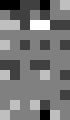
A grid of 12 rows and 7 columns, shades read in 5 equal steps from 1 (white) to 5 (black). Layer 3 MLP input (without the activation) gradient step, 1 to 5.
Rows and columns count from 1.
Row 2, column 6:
3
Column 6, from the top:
3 3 4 3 3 3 3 3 3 3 3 2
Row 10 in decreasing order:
4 3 3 3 3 3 3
